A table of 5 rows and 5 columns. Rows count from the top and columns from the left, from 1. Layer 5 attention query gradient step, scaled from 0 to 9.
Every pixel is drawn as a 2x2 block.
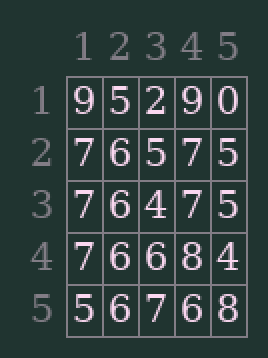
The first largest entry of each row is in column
1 1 1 4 5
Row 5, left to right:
5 6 7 6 8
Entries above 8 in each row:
2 0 0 0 0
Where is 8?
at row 4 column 4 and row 5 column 5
